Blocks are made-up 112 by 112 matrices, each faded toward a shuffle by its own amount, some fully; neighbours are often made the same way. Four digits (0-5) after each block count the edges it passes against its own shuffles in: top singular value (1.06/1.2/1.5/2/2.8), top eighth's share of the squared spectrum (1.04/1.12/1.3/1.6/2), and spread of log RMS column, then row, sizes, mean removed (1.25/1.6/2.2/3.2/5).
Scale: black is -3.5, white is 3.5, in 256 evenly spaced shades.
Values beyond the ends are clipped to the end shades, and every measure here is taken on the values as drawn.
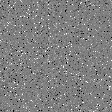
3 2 1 0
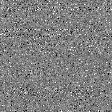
1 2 0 3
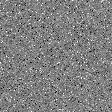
0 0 0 0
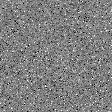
0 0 0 1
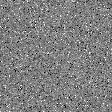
0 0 0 1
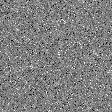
0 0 0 1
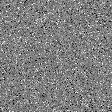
0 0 0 1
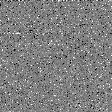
1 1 0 1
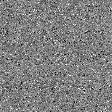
0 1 0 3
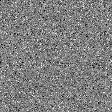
0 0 0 2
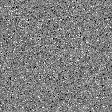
0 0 0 1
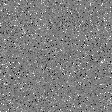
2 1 0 0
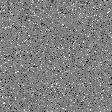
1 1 0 0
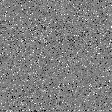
3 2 0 1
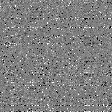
4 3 1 2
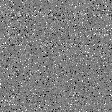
3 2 0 1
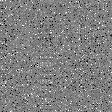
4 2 1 0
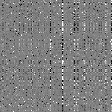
5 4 3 2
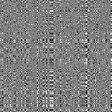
5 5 4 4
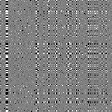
5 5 4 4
